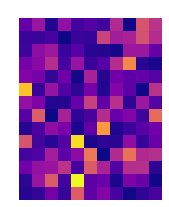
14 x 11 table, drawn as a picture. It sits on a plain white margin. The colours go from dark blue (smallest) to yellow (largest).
Roughest part: bottom middle. Stripes: none. Mirror symmetry: none. Grain: fine. Ninth with the highest average: bottom middle. Slope: none.
